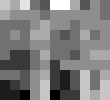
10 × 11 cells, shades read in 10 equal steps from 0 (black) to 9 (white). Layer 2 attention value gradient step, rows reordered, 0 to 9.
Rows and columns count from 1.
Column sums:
37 35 35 48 55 37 39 39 55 49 54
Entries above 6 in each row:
4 0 0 0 0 0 0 1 3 3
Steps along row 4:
up down up same down down up up down up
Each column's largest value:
7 6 8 6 7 9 9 6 7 6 7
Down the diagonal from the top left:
7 5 4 6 5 4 5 3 7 6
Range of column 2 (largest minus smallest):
5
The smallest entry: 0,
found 2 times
